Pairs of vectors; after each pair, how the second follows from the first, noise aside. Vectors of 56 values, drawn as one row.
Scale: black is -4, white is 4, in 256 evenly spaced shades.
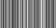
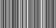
copied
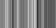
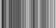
wrapped around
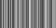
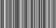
wrapped around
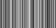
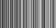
wrapped around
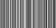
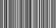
shuffled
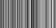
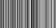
copied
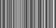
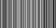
sign-scrambled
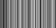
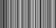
copied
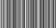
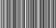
copied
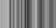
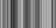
wrapped around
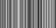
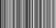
shuffled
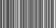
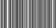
wrapped around
